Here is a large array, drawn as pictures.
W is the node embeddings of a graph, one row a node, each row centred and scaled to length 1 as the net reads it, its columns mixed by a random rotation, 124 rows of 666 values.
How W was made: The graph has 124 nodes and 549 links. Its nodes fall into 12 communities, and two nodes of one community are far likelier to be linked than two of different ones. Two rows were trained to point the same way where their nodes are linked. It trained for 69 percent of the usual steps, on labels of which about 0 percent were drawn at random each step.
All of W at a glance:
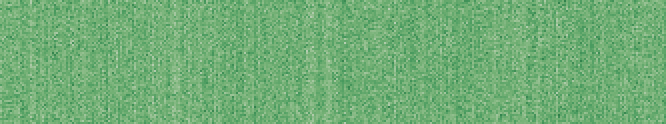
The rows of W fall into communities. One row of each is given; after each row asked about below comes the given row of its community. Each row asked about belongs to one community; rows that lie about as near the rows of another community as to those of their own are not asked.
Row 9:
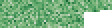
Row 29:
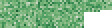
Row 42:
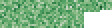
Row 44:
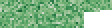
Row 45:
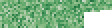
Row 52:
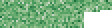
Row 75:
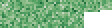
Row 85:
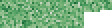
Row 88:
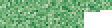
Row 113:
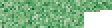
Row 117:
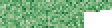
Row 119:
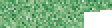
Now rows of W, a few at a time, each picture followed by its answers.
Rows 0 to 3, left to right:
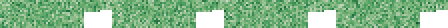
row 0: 42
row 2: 75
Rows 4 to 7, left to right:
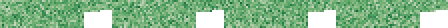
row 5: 119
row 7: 44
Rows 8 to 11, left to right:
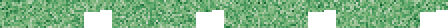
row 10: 119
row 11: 113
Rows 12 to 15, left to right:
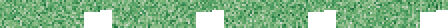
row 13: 119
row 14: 45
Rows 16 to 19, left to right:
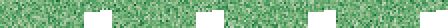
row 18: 29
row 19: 52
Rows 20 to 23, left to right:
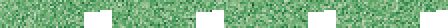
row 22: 113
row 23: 88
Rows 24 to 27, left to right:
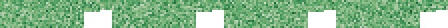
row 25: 88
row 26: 85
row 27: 45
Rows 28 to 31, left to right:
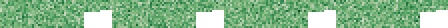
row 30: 113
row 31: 45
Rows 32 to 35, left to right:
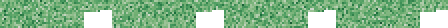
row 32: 85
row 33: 45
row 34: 52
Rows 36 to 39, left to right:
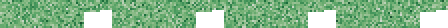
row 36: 117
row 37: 9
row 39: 85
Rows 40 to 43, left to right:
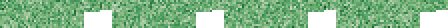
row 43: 85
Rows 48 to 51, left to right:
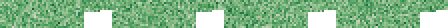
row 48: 119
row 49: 42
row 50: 85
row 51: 117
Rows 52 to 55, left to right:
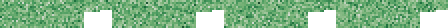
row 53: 52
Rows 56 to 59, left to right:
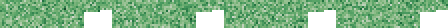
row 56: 113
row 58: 9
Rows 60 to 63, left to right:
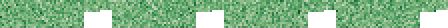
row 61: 45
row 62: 113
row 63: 75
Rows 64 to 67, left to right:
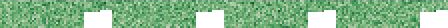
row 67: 9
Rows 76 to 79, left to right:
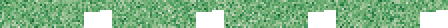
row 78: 45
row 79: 52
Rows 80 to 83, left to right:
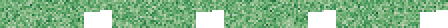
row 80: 9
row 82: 29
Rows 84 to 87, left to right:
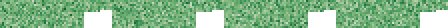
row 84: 113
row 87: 113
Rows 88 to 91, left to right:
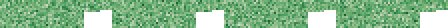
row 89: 9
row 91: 85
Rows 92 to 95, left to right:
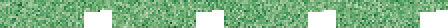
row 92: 88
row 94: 44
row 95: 9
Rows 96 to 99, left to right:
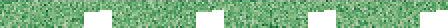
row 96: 29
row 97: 45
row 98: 29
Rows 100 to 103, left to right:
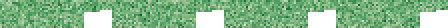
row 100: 42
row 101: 52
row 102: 52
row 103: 9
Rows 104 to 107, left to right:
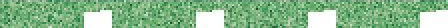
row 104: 9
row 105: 88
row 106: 29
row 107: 119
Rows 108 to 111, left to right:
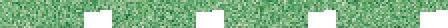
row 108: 45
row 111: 75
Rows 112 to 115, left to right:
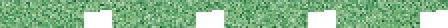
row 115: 117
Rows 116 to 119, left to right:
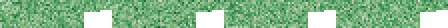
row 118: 117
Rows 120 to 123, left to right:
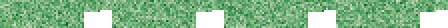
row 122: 85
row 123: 113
